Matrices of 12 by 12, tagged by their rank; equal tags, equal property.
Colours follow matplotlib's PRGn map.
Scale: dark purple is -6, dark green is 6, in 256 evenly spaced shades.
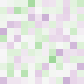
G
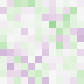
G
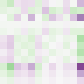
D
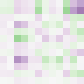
D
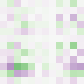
D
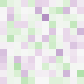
G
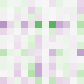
D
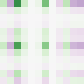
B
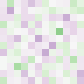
G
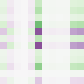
B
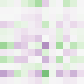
D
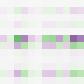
B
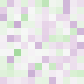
G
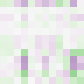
D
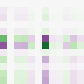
B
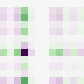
B
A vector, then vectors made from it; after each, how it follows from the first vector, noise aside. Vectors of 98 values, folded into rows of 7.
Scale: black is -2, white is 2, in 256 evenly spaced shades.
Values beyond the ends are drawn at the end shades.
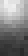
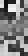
sign-scrambled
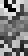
sign-scrambled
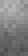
shrunk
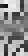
sign-scrambled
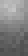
shrunk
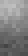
shrunk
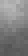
shrunk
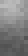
shrunk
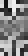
sign-scrambled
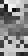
sign-scrambled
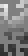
partly zeroed
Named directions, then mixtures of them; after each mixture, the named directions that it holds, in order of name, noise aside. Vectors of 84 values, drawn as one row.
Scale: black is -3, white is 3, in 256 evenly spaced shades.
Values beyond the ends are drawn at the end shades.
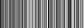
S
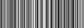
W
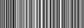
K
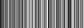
S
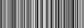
W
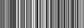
K, W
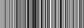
K, S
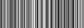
W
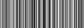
W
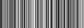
S, W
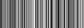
S, W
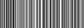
K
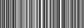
K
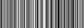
W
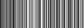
K, S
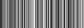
S, W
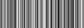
W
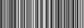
W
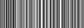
K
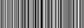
K, W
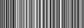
K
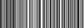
K, S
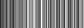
K, S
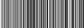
S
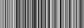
K, W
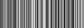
W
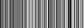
S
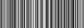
W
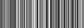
K, W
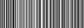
K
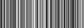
K, W
